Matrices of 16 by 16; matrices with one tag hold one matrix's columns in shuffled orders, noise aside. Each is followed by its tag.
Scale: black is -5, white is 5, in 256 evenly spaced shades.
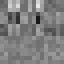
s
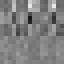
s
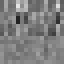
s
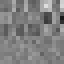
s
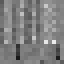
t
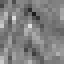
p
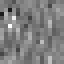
p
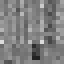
t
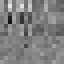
s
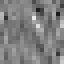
p
